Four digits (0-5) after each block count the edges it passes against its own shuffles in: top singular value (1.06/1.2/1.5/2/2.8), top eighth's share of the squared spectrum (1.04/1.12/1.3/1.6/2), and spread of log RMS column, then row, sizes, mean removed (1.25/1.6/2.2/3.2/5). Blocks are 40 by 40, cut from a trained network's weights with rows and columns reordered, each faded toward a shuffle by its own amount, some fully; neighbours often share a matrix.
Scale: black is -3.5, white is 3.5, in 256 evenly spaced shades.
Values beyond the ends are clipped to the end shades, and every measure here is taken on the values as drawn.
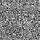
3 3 0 1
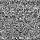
2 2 0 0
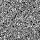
0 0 0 0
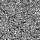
0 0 0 0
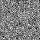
3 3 1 1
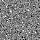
1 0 0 0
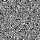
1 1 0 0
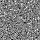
1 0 0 0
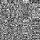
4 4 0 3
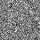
0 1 0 0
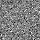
0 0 0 0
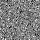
1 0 0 0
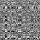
4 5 2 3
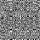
3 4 1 2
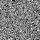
0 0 0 0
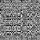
4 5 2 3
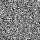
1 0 0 0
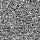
0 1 0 0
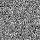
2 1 0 1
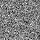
0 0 0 0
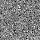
1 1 0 0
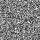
1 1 0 0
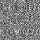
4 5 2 2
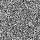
1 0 0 0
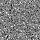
0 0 0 0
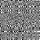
4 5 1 3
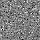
0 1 0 0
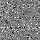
2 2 0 1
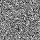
1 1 0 0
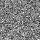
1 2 0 0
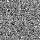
2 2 0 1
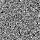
0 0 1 0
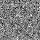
1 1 0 0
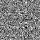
2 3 1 1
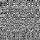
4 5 2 2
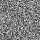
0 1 0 0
